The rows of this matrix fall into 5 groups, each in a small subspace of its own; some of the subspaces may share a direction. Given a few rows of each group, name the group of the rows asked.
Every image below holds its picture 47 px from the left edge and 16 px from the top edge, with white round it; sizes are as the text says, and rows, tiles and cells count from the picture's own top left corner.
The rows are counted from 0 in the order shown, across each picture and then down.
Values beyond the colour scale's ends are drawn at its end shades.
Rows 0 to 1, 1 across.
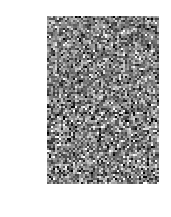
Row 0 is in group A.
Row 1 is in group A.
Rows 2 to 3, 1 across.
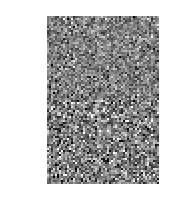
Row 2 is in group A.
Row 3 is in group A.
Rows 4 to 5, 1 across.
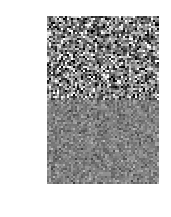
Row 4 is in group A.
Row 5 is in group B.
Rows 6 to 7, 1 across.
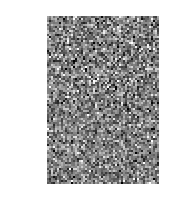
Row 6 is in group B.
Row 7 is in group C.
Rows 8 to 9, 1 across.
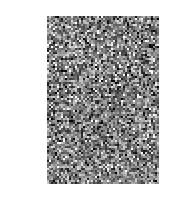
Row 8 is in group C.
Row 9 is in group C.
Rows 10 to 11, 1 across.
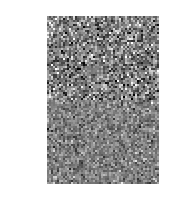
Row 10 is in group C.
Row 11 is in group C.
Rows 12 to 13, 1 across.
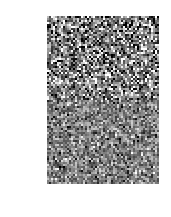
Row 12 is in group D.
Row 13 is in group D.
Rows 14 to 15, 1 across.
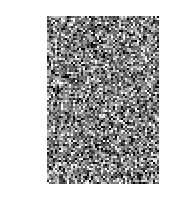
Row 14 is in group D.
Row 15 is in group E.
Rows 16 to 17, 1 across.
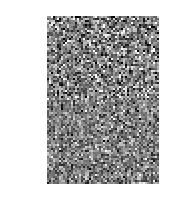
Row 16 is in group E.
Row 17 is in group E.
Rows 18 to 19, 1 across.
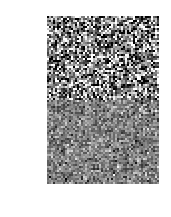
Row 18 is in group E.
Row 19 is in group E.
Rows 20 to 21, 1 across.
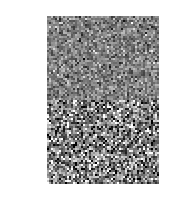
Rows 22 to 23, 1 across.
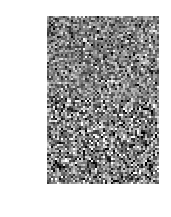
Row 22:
C
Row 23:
D
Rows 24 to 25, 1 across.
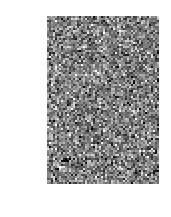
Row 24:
B
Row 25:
D
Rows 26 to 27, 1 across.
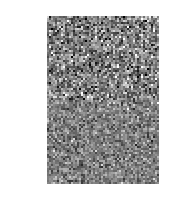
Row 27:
C
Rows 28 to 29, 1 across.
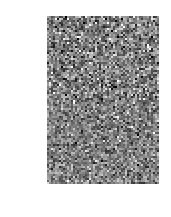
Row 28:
E
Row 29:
E
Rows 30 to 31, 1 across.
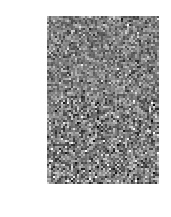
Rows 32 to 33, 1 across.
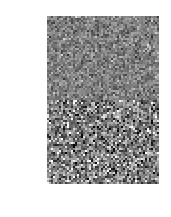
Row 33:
B
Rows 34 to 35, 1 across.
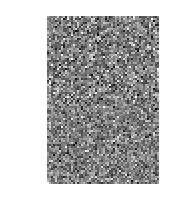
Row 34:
B
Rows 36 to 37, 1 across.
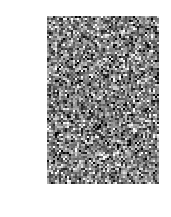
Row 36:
E
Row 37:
C
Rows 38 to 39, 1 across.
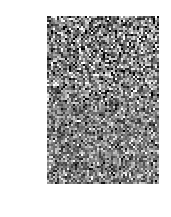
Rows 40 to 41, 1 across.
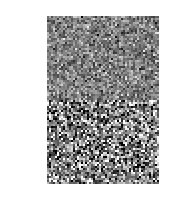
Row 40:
E
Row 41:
E
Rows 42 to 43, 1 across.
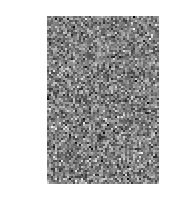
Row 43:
A
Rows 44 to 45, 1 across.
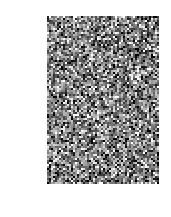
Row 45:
B
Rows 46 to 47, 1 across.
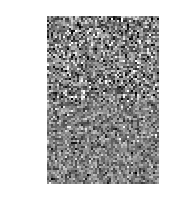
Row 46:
C
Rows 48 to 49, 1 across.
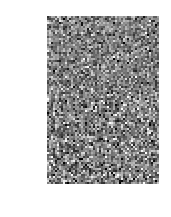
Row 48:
A
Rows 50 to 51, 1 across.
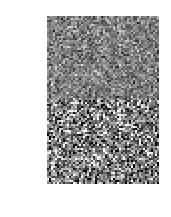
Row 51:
B
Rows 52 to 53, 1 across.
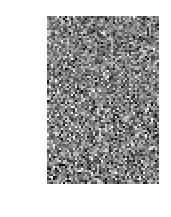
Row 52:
A
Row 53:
A
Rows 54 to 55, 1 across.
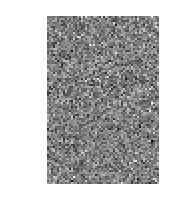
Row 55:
C
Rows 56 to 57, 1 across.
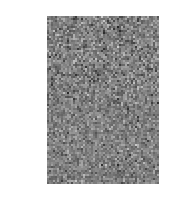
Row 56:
B
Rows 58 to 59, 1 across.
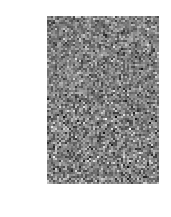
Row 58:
A
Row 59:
A
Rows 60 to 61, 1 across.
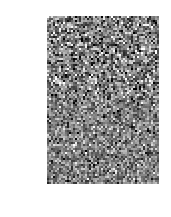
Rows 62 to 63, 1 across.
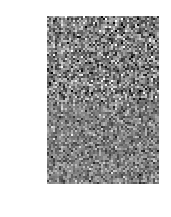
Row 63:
E
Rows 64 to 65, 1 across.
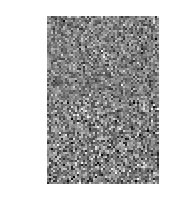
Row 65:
E
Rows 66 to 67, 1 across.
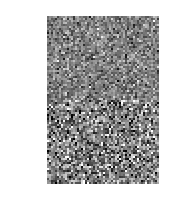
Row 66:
C
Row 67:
C
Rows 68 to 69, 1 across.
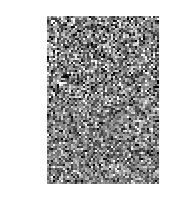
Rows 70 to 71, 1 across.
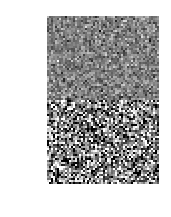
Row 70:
E
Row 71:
D
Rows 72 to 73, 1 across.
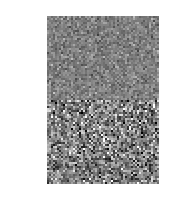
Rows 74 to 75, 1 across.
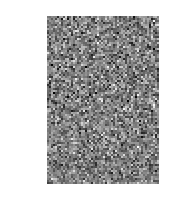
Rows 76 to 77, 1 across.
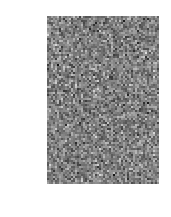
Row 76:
A
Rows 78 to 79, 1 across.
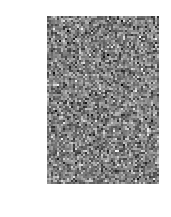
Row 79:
E
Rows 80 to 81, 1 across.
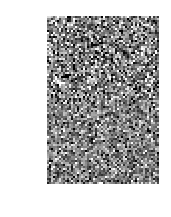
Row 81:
B
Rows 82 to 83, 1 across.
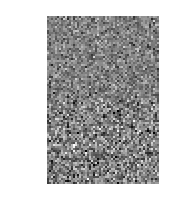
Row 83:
B
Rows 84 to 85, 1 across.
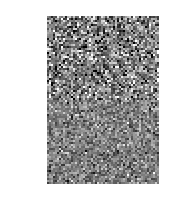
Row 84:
B
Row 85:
C
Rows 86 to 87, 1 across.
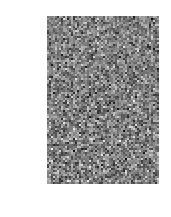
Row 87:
C
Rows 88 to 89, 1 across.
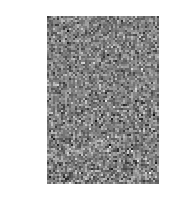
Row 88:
D
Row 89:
E
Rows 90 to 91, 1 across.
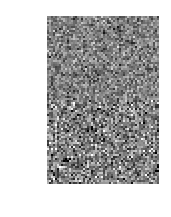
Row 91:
D
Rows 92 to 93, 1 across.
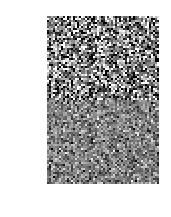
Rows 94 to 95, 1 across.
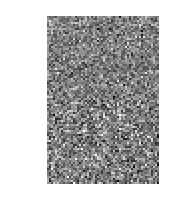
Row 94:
C
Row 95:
B
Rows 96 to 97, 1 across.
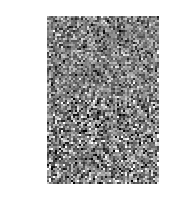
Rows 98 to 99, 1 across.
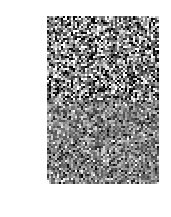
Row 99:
A
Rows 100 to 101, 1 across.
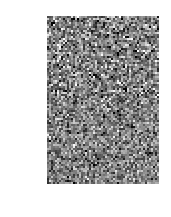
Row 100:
A
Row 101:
B
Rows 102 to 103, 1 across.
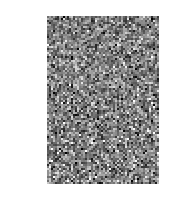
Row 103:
B
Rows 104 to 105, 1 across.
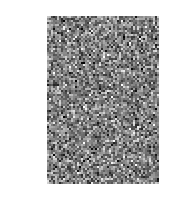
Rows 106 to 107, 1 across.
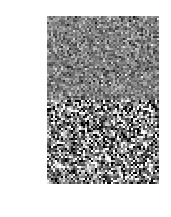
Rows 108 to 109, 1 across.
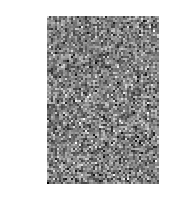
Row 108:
E
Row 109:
A
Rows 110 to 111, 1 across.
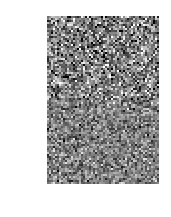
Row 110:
D
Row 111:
C
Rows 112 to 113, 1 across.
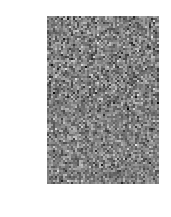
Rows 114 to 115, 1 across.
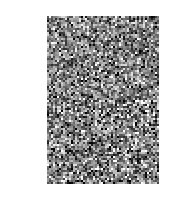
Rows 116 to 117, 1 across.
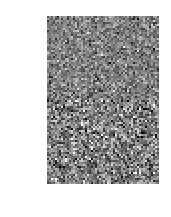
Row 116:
E
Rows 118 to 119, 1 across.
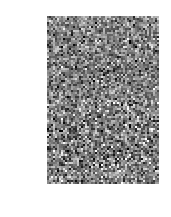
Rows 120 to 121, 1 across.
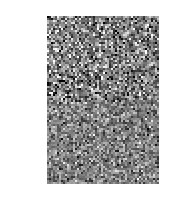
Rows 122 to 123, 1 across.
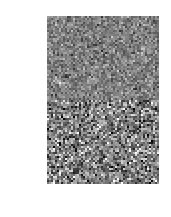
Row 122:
D
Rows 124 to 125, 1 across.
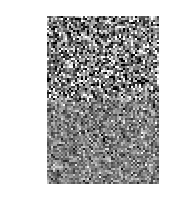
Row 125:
D
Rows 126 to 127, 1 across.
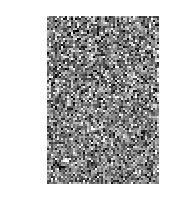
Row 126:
B
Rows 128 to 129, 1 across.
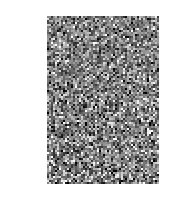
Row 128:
A
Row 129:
E
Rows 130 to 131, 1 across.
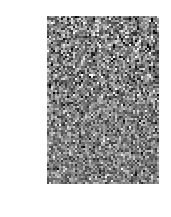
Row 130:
A
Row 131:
D
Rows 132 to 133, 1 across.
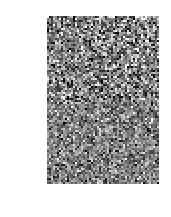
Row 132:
E
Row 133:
A
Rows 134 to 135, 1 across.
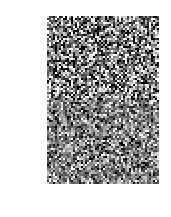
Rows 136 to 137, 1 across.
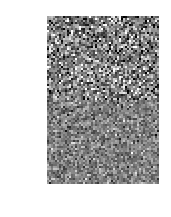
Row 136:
C
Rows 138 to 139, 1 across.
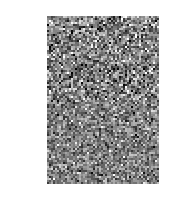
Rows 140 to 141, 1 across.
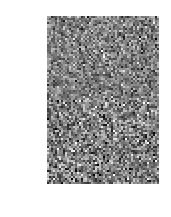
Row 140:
D
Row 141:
A
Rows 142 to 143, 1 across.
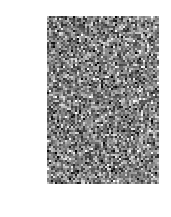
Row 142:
E
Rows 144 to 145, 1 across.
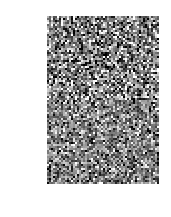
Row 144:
E
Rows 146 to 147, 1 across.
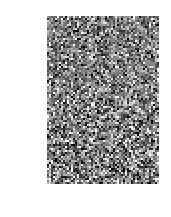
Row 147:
C
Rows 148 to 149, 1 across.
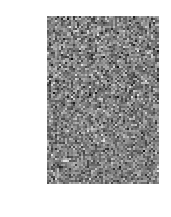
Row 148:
B
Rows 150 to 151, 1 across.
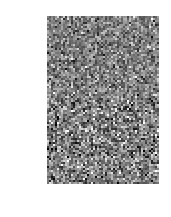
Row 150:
C
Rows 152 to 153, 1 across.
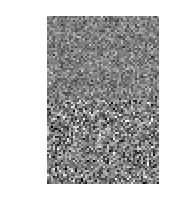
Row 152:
E
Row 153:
A
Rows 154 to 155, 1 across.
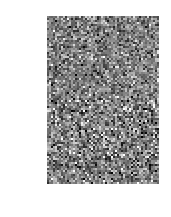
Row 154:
B
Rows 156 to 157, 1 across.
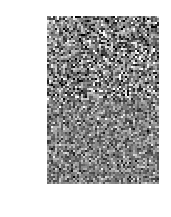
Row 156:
A
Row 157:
A
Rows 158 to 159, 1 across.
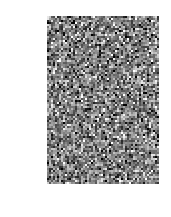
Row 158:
A
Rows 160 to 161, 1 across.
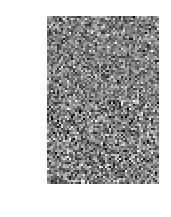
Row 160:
A
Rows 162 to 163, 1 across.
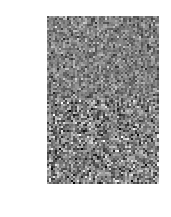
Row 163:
B
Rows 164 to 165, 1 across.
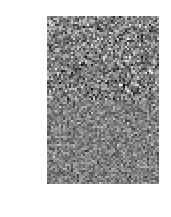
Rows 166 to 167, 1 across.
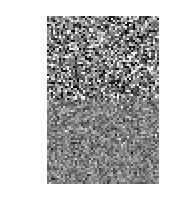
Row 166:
C
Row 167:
D
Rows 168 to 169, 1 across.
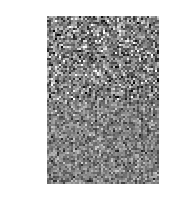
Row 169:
E
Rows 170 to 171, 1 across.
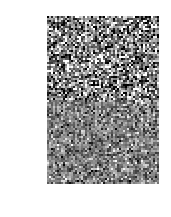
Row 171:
E
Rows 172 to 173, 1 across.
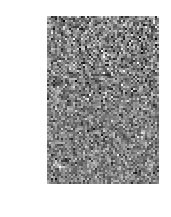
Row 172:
D
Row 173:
D
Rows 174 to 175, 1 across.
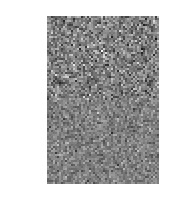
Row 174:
D
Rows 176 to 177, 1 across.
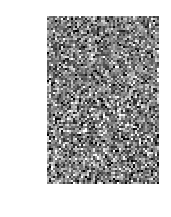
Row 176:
B
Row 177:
B
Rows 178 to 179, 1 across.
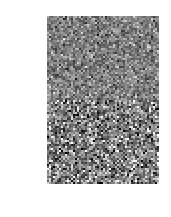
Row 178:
E
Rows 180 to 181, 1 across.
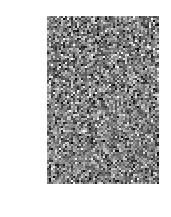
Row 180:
B
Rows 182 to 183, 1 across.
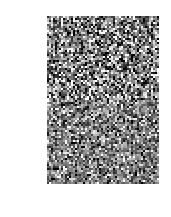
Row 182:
E
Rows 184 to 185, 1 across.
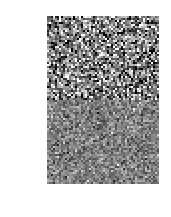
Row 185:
C
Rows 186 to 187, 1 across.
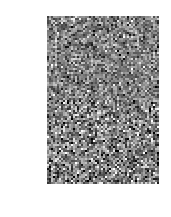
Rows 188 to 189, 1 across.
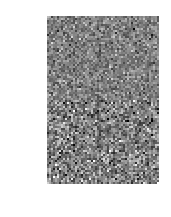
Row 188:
A
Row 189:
A
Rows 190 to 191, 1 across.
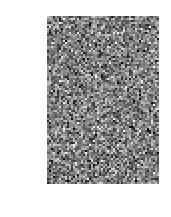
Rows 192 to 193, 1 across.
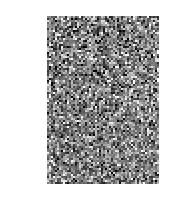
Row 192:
B
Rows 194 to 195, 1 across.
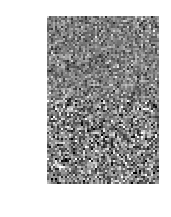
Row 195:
D
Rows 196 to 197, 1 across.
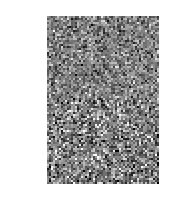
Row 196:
B
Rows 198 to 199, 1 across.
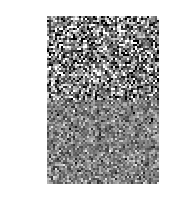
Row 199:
A
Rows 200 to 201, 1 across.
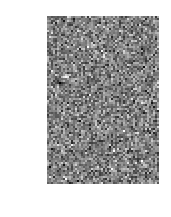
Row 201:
E
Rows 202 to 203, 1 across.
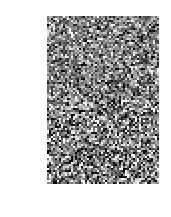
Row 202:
C
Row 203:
C
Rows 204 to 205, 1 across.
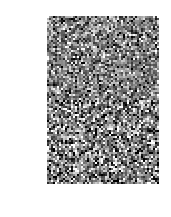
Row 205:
C
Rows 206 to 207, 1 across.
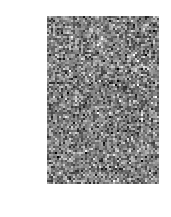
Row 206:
C
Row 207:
C
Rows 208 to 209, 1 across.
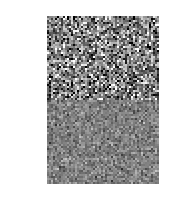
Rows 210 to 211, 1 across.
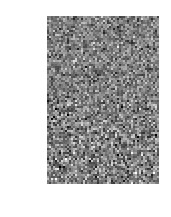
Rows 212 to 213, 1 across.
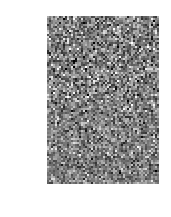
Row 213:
D
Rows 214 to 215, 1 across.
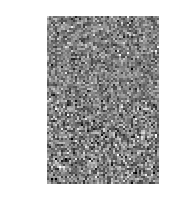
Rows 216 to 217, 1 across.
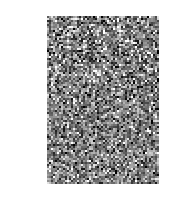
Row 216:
B
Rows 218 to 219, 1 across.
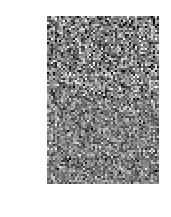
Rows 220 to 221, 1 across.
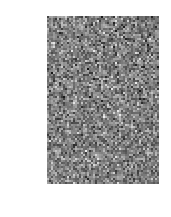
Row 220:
E
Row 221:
B
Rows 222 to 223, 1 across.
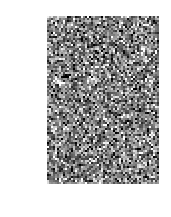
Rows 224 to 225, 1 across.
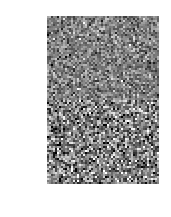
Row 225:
A
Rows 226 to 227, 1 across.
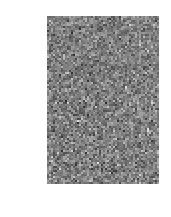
